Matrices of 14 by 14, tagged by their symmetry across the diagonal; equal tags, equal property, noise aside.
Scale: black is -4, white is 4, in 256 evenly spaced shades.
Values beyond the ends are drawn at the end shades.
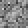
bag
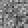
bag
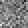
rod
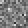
bag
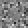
rod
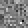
rod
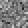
bag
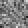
rod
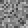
bag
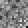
bag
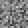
bag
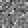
bag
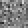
rod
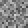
bag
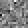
rod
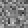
rod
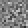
rod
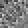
bag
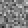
rod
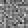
rod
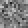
bag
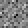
bag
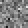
rod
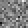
rod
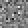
rod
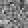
rod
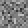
bag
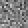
rod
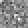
bag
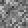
bag
